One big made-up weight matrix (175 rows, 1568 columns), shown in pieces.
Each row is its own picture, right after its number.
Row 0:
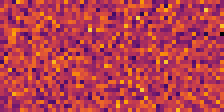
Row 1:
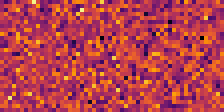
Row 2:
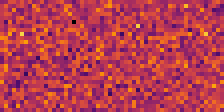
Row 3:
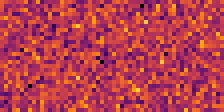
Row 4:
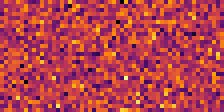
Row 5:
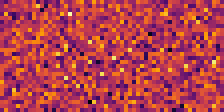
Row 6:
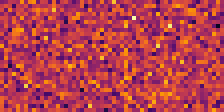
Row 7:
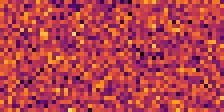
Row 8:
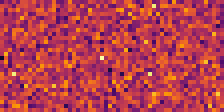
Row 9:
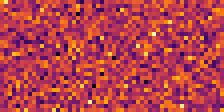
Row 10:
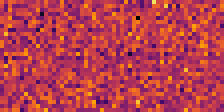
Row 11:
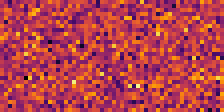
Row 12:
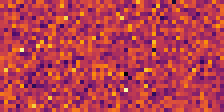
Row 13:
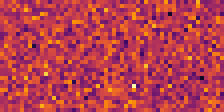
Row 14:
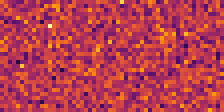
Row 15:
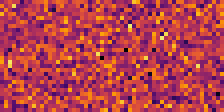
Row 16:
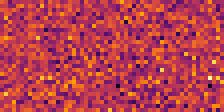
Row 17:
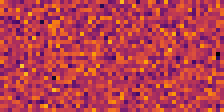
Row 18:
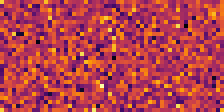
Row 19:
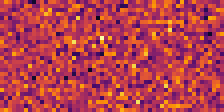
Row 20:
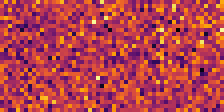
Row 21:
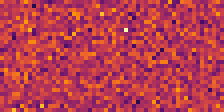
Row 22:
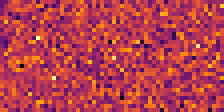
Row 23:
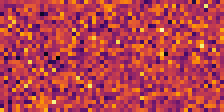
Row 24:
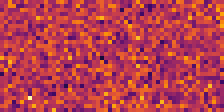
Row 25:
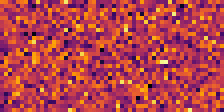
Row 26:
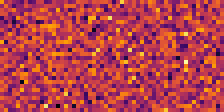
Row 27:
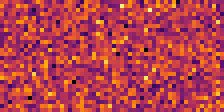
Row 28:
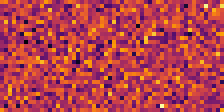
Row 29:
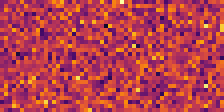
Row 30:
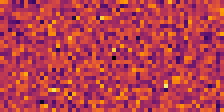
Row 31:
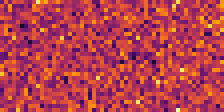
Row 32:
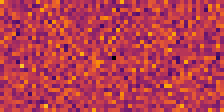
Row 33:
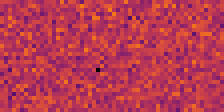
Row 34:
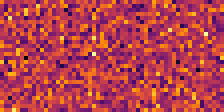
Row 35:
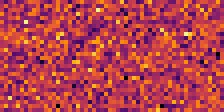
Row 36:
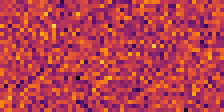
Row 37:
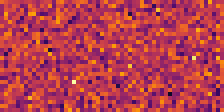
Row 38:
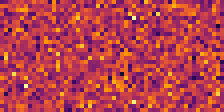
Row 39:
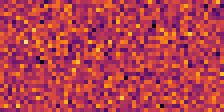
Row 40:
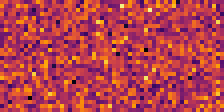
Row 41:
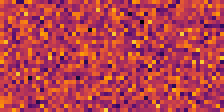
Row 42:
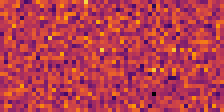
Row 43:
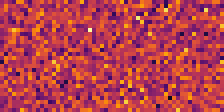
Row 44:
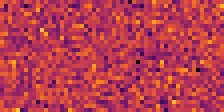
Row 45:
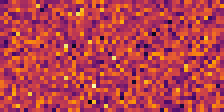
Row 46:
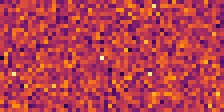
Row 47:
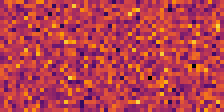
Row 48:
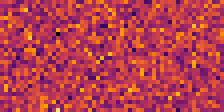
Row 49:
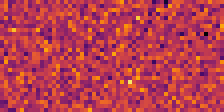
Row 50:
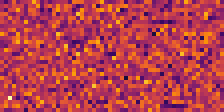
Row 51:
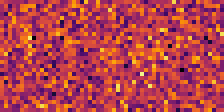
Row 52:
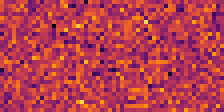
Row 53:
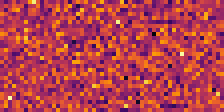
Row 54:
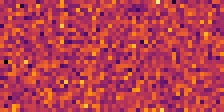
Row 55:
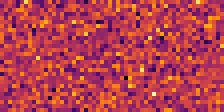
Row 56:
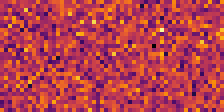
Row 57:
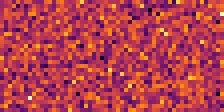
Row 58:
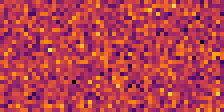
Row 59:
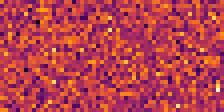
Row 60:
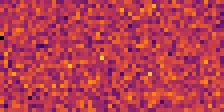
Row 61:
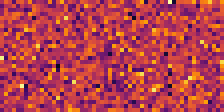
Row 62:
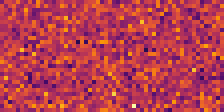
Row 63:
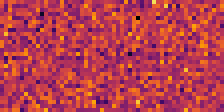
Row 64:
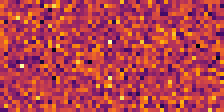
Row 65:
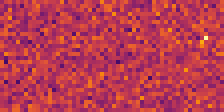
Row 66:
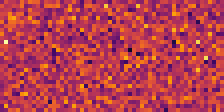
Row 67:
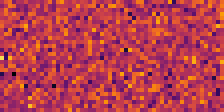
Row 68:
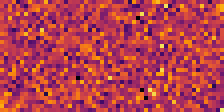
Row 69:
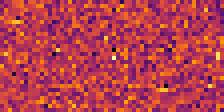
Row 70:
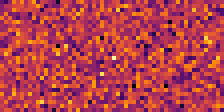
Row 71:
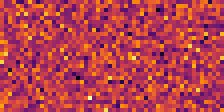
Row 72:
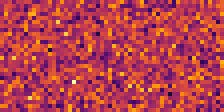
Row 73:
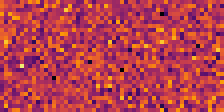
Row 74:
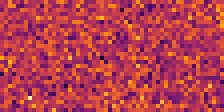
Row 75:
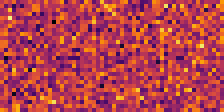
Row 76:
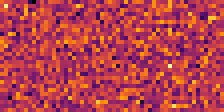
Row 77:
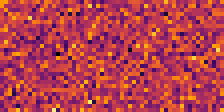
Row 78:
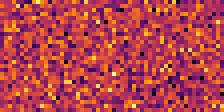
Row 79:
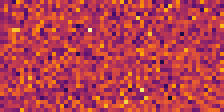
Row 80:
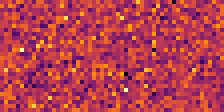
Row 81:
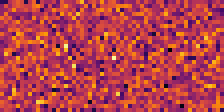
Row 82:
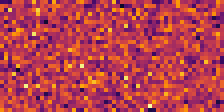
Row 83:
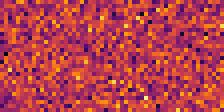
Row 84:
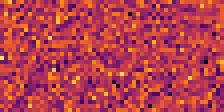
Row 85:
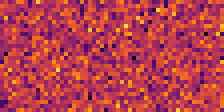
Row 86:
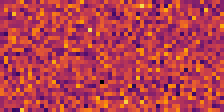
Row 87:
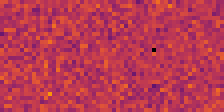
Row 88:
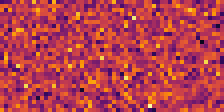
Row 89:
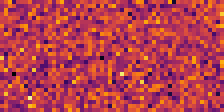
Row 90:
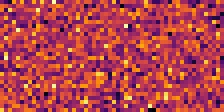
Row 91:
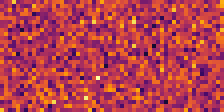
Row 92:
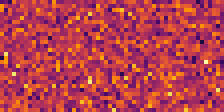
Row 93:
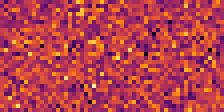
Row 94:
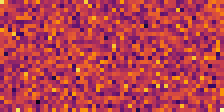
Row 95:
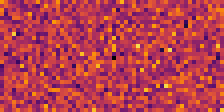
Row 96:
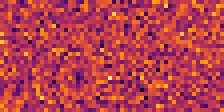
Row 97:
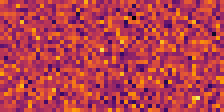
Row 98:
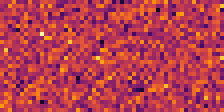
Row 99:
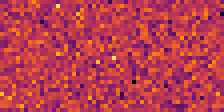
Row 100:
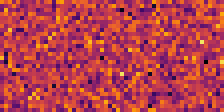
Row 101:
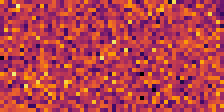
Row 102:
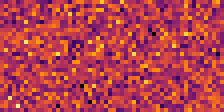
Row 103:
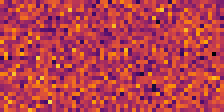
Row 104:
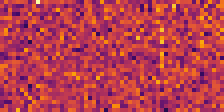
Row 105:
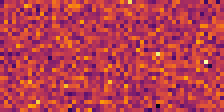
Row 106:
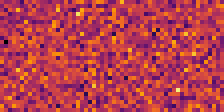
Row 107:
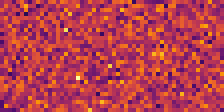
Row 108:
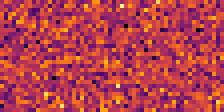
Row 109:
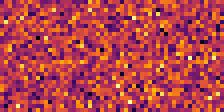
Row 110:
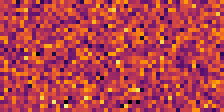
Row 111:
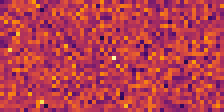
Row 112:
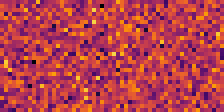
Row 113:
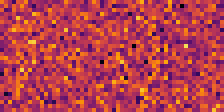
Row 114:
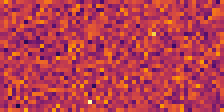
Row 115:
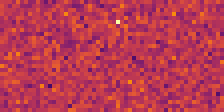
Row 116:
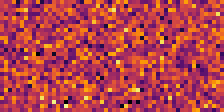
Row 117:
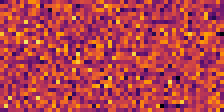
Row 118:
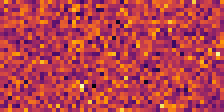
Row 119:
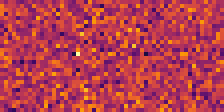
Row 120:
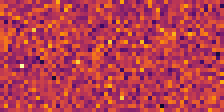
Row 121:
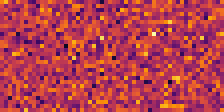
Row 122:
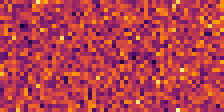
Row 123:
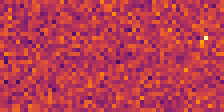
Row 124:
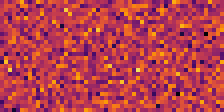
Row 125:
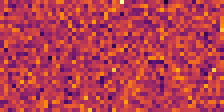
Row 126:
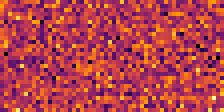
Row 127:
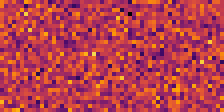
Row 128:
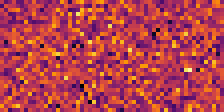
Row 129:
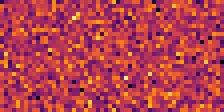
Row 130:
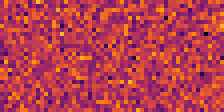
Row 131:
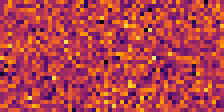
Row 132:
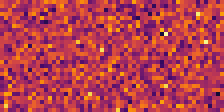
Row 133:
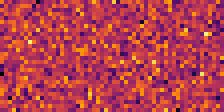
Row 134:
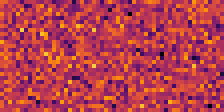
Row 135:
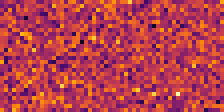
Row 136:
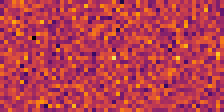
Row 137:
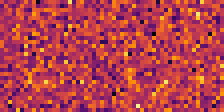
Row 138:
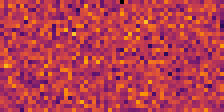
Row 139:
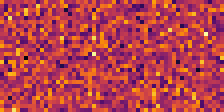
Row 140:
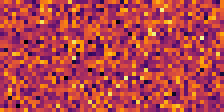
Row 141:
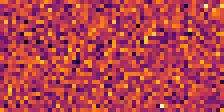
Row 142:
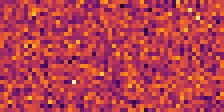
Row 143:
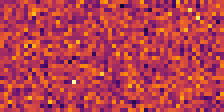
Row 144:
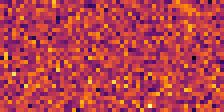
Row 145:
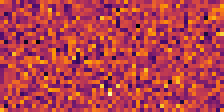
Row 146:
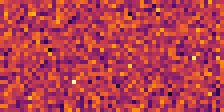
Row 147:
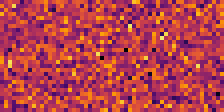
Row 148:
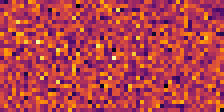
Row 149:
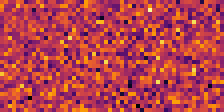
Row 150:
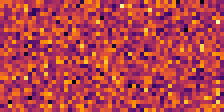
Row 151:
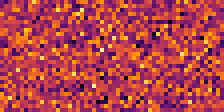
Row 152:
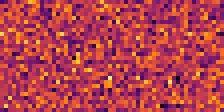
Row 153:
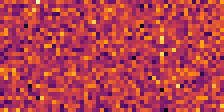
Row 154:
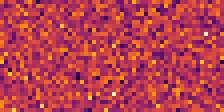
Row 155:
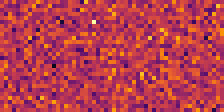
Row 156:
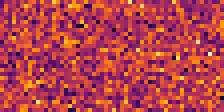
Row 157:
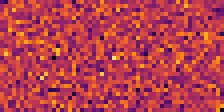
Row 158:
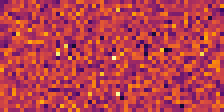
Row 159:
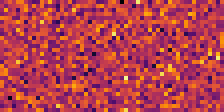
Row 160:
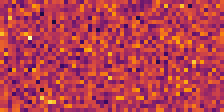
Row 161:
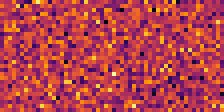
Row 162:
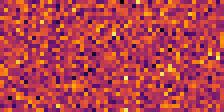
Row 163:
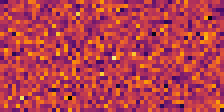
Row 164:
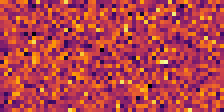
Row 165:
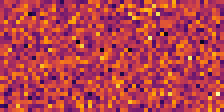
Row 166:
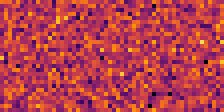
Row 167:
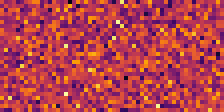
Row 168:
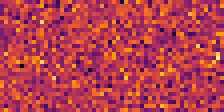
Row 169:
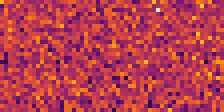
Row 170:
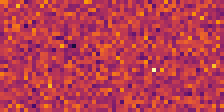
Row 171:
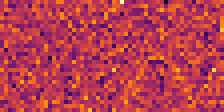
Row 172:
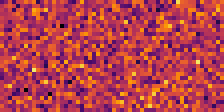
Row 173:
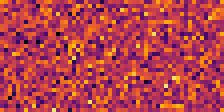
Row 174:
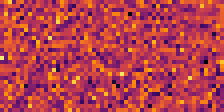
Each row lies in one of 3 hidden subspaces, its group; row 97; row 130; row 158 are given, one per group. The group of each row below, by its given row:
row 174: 97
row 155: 130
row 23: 130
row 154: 130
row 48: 130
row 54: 130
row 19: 158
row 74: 97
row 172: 97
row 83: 130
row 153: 130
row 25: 130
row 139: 130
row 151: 158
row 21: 130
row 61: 97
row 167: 158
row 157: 158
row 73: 158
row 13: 97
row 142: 97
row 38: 97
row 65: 130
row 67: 97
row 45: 158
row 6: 97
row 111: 158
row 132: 97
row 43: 130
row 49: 130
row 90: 97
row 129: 97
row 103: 97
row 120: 158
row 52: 130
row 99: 158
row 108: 97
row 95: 158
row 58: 97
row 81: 158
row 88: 97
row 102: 158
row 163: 158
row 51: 130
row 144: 97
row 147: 97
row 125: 130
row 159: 158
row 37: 97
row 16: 97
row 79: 130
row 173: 158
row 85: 130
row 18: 158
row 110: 130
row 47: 130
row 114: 158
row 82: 97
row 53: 158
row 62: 97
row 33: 130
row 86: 130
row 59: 158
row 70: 158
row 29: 130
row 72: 97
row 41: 130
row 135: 130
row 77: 158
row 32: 158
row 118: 158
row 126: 158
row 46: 97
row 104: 130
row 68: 130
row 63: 130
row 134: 130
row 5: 158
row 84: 97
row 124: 130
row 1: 158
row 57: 97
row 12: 97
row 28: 158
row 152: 158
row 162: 158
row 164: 130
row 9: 158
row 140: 158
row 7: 130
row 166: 97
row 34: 130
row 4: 158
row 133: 130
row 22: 158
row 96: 130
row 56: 130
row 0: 130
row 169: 97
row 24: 97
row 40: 97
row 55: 97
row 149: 97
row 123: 130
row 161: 97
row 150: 97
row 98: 130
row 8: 97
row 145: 158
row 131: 97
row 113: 130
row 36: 130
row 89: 97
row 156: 130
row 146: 97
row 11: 97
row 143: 97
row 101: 97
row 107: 130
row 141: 158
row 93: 158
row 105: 130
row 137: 97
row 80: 97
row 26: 158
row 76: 158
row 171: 130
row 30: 158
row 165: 97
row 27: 97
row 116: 130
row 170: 97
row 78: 97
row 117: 158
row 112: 130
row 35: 158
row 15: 97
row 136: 158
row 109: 97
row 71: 130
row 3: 130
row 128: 158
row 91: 130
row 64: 158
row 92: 97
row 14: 158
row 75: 130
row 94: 158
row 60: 97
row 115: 130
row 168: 158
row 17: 158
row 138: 130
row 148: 158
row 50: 158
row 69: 158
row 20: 130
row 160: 130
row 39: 158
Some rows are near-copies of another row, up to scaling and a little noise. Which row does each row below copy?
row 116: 110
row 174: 84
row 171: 125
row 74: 24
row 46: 8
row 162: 159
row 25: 164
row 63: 10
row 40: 27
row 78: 161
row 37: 146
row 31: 122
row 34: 139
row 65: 123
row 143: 142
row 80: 12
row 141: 28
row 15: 147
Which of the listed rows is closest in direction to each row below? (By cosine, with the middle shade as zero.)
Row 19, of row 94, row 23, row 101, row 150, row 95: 95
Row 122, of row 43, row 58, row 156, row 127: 43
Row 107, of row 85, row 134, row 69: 85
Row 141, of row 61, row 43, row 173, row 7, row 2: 173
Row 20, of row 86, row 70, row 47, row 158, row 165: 47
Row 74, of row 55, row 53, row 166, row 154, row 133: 166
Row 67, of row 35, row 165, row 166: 166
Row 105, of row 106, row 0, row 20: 20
